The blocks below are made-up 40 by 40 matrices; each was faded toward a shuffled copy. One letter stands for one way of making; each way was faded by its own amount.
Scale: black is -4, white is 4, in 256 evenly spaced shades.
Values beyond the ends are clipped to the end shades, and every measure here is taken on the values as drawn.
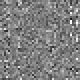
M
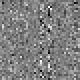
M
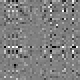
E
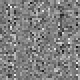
M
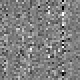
M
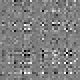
E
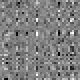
E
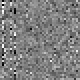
M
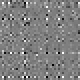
E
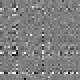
E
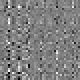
E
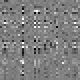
E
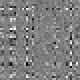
E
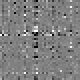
E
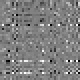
E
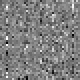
M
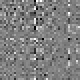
E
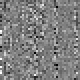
M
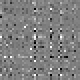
E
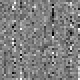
M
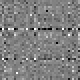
E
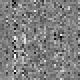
M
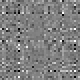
E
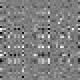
E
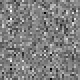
M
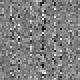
M
